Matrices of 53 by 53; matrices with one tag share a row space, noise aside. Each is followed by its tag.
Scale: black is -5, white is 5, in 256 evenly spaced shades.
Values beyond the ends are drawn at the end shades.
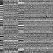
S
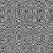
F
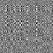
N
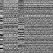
S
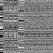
S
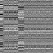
S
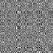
F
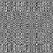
N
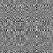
N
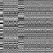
S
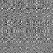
N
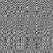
N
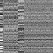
S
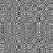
F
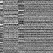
S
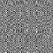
N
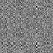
N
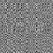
N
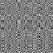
F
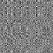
N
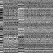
S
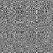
N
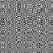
F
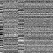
S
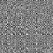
N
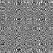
F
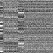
S
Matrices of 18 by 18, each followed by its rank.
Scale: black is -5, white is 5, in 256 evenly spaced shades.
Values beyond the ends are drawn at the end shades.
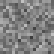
full rank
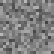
full rank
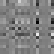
two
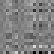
two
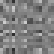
two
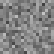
full rank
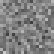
full rank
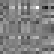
two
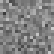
full rank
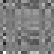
two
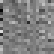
three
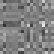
three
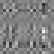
two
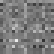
three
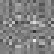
three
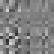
two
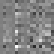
three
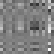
two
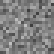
full rank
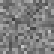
full rank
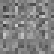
three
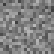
full rank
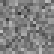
full rank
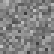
full rank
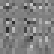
three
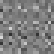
three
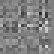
three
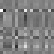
two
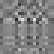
two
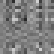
three
